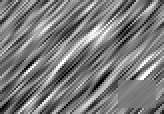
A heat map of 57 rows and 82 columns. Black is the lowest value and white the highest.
Neither half mirrors the other. The histogram is bell-shaped. The grain runs diagonally up to the right. The bottom right is the calmest part. An odd patch, calmer than its surroundings, sits in the bottom right.
